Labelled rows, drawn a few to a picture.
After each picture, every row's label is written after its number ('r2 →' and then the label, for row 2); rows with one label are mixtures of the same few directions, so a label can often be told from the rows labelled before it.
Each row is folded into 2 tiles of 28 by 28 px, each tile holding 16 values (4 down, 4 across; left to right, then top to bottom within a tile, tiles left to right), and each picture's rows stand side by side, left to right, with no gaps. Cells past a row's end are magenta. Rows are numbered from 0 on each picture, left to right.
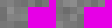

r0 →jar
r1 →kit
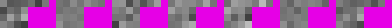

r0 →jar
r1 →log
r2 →log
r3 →jar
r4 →jar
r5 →log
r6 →jar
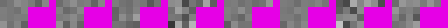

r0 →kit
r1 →kit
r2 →jar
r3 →kit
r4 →log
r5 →kit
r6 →log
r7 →jar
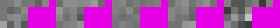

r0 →kit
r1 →jar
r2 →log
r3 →jar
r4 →jar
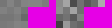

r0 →jar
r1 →log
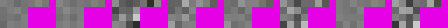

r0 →kit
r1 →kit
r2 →jar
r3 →log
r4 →log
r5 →kit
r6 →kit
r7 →kit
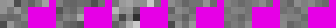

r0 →log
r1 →jar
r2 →jar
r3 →kit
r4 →kit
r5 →log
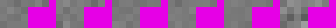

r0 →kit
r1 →log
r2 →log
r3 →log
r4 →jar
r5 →jar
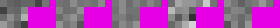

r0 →jar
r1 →kit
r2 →kit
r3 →jar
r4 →kit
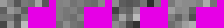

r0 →kit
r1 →log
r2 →jar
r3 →jar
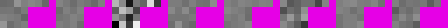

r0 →log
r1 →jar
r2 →kit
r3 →log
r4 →jar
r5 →jar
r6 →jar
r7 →jar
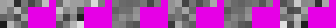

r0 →log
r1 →jar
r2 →jar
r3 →log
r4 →jar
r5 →kit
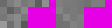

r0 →kit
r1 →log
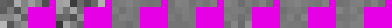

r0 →log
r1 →log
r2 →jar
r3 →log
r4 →kit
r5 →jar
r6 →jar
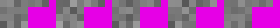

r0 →kit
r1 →log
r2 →kit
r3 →log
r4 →kit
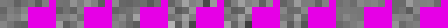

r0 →jar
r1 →log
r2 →jar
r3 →kit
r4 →kit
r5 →kit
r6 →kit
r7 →log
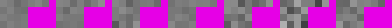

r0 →kit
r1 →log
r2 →kit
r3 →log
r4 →log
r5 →kit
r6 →log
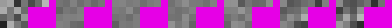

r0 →log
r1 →jar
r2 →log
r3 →kit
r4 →log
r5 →jar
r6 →jar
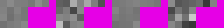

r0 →jar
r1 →log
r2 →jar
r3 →jar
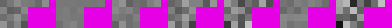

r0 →kit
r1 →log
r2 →log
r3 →kit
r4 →kit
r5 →log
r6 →log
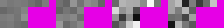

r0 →jar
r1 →log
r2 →jar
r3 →log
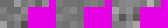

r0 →kit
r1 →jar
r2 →jar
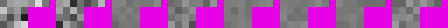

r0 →jar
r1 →log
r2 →log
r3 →kit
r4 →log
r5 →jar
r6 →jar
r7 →log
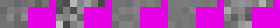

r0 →jar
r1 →log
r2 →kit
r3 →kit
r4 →jar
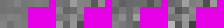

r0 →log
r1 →kit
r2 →jar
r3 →kit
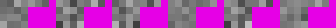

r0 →log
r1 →kit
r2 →kit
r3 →log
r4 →kit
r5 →jar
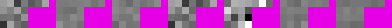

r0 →log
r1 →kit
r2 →log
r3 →log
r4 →jar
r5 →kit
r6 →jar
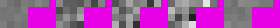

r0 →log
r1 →jar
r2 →kit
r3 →jar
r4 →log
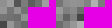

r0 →log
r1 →jar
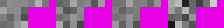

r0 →jar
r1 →kit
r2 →kit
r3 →log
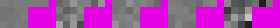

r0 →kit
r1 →kit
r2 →log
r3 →log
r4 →jar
